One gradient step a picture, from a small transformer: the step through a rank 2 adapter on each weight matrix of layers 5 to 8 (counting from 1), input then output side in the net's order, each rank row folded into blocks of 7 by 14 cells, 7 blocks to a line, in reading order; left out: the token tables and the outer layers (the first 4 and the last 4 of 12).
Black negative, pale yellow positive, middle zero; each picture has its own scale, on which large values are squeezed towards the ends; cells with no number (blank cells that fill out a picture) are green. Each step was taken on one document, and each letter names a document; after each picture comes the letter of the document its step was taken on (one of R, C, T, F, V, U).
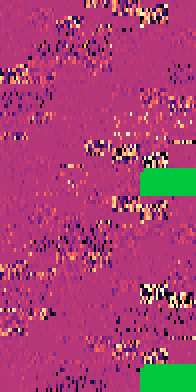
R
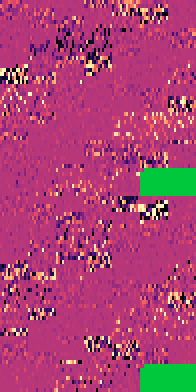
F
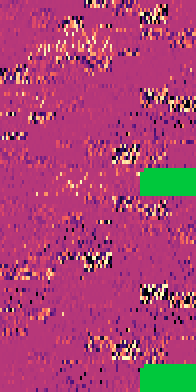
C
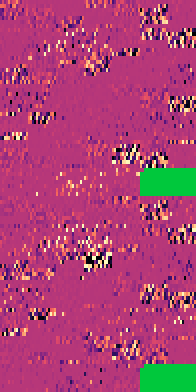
C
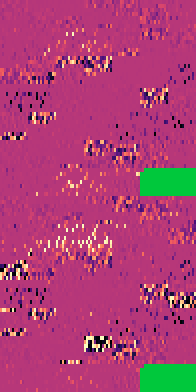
C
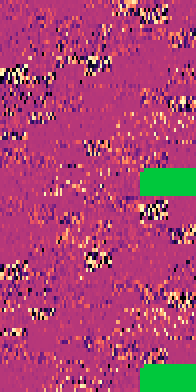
F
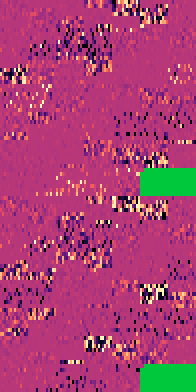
R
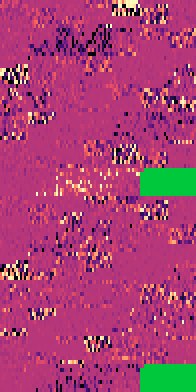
F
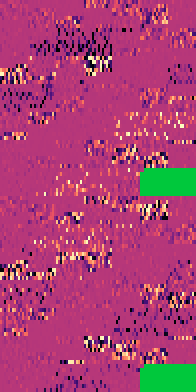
R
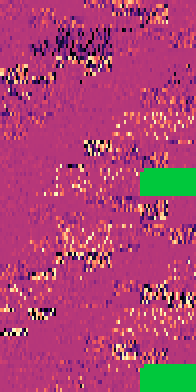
F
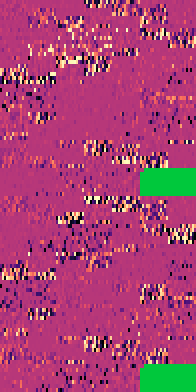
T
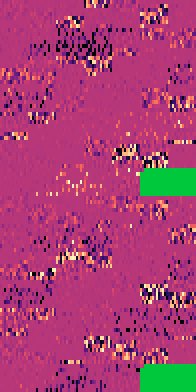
R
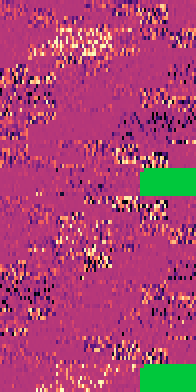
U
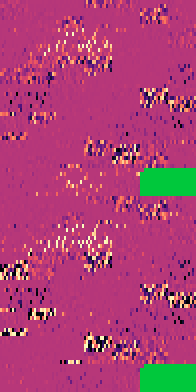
C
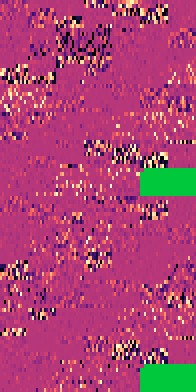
F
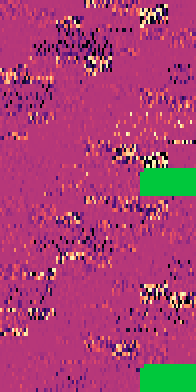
R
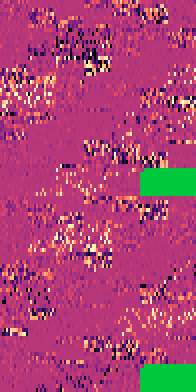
U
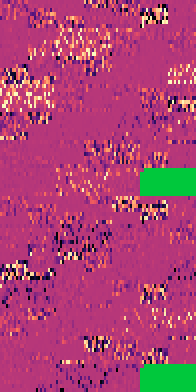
U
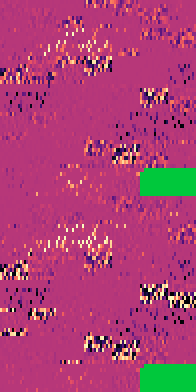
C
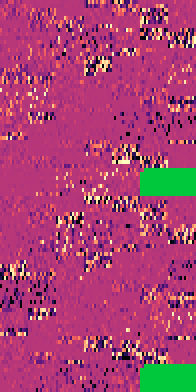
T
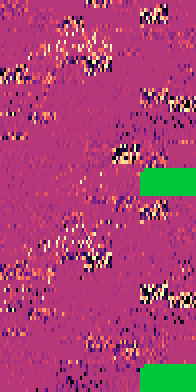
C
